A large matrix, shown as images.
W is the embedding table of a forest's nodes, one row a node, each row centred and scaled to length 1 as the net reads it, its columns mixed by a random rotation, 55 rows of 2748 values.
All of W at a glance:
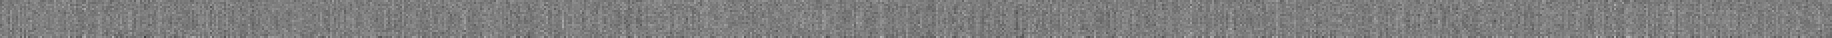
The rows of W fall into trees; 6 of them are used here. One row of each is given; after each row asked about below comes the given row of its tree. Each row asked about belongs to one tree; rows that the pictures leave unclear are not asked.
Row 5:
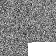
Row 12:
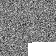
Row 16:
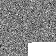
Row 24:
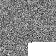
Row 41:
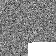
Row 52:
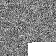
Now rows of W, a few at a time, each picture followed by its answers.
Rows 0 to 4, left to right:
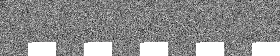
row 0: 5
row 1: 24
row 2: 24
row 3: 52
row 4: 24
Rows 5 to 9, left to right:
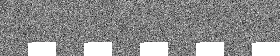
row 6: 12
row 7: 5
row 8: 12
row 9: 52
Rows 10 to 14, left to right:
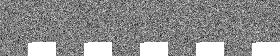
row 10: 24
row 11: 16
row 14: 12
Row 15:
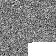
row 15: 41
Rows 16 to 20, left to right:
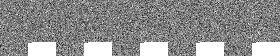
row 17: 24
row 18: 41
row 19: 16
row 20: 41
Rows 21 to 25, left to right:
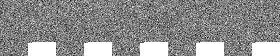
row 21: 5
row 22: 5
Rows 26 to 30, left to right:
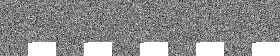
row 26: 41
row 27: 24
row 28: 41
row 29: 24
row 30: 41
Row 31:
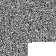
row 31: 24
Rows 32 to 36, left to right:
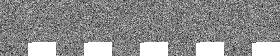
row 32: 41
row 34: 24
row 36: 41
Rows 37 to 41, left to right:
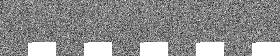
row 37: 5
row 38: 5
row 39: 5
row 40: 24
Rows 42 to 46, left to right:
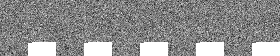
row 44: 16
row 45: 12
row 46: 12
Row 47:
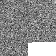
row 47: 5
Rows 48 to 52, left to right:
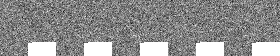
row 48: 16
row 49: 41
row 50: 52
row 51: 12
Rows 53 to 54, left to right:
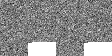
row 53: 41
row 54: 12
